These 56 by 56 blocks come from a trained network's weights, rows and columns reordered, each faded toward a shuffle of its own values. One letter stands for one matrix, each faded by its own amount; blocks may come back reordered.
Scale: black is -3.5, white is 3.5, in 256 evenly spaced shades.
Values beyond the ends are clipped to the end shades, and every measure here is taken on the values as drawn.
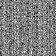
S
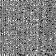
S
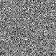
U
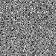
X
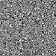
X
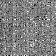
S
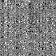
S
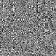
U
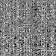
S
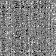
S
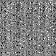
S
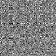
U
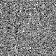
X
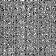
S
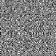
U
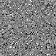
X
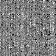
S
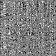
S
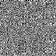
U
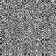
U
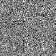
U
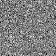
U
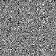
U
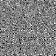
X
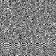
U
